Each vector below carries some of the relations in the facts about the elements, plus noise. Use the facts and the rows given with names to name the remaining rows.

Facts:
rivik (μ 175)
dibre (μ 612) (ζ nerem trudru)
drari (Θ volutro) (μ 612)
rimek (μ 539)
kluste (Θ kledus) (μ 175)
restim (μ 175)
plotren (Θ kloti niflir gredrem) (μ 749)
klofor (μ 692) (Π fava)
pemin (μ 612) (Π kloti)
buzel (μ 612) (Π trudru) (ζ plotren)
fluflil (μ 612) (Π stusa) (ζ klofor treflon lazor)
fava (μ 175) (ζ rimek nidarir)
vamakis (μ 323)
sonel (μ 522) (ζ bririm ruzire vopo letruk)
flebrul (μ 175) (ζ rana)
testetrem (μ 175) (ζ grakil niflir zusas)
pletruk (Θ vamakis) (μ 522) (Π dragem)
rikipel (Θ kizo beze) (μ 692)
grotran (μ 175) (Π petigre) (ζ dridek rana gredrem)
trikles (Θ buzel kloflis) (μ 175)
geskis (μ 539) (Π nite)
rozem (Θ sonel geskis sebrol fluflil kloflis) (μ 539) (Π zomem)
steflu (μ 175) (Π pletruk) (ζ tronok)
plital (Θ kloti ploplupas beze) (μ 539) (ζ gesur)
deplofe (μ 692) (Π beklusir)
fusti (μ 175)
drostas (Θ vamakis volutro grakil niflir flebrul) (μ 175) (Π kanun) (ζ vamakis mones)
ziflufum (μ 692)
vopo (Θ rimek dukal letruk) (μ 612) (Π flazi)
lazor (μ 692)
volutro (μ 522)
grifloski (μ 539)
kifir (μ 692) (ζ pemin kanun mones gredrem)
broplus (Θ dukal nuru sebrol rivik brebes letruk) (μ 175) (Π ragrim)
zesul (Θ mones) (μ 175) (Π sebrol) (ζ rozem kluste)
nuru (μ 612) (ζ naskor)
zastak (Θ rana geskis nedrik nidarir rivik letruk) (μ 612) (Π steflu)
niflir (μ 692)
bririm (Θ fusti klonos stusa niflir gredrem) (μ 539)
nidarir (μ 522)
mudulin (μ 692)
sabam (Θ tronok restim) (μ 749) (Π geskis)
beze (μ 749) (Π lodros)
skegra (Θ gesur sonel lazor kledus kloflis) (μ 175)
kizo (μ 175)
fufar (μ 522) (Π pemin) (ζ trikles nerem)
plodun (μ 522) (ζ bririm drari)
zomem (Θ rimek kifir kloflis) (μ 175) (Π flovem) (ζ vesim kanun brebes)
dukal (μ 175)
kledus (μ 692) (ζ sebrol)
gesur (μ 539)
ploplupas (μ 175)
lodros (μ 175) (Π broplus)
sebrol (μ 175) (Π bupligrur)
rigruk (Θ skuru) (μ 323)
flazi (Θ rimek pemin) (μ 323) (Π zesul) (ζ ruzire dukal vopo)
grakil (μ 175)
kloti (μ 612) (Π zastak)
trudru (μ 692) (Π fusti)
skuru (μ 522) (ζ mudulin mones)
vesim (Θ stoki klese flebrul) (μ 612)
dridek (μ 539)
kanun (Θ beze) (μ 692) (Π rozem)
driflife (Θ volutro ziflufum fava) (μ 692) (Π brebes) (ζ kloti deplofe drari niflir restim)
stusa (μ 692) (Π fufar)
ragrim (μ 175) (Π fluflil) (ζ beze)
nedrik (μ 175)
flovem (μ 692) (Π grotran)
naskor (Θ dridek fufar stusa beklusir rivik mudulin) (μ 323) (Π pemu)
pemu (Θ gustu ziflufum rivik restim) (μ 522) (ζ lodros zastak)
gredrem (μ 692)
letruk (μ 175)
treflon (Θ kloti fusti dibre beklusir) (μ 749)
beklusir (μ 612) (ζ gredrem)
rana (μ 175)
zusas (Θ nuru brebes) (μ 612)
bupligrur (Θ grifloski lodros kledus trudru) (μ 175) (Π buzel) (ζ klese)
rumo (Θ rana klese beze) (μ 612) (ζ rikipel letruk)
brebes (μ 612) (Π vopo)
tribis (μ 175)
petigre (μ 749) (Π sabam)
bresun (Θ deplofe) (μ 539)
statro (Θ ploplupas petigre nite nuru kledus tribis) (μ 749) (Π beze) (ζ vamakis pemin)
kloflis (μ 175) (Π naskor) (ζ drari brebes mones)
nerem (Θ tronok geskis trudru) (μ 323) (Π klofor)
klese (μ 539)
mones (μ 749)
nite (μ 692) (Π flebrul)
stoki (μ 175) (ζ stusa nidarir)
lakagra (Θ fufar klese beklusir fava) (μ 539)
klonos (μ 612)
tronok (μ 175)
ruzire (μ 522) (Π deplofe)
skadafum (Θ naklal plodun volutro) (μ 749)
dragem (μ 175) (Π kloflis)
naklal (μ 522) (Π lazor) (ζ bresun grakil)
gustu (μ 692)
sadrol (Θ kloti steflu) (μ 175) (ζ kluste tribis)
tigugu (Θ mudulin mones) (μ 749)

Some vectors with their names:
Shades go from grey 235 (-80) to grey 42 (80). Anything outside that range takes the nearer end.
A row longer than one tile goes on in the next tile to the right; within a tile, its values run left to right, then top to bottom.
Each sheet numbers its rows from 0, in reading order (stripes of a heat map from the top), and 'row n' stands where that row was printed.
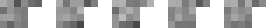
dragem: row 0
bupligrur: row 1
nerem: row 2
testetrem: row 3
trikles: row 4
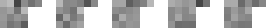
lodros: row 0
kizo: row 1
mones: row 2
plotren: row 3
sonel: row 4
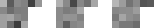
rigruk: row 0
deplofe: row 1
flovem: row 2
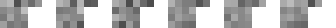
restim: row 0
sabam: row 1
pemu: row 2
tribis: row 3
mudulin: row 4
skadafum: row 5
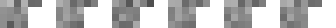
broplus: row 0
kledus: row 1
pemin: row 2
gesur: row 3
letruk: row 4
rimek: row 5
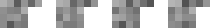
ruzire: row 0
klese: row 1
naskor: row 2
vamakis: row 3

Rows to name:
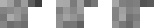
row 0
zomem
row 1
skegra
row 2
steflu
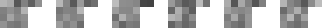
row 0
stoki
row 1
geskis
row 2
kanun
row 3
lazor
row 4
fusti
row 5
fava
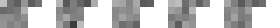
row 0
flebrul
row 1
skuru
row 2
zusas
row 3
beze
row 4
kloti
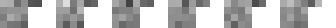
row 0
rozem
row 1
statro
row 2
zastak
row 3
ragrim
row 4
rikipel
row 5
plodun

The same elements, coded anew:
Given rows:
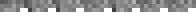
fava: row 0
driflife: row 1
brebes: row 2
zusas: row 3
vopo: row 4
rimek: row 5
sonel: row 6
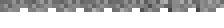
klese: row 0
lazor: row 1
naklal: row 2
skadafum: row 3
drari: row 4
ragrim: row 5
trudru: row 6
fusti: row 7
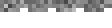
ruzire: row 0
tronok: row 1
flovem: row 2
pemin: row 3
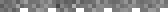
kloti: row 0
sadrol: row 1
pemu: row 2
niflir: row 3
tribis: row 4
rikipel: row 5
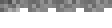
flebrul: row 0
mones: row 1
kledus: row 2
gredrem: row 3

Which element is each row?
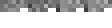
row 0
grifloski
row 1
dragem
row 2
sebrol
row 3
flazi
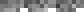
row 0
nerem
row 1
petigre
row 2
kloflis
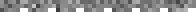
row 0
lodros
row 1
beklusir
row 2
buzel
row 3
volutro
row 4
fluflil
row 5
tigugu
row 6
sabam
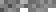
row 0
broplus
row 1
kizo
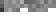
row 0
zesul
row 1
ploplupas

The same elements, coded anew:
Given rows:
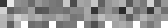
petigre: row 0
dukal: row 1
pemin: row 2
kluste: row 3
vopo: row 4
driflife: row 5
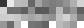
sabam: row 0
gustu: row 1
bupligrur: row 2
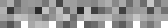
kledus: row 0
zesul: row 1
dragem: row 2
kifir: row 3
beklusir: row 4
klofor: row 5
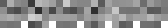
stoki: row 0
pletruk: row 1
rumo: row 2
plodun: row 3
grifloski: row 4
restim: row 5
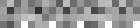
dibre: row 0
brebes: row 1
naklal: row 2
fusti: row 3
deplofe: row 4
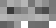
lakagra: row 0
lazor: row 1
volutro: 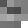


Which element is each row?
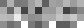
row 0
lodros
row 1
tigugu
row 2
skegra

